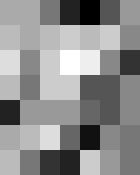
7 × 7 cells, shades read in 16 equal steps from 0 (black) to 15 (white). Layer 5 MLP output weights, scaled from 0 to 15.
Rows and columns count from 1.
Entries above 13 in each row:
0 0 2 0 0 0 0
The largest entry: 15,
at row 3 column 4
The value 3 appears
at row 3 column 7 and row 7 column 3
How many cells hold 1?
1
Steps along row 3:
down up up down down down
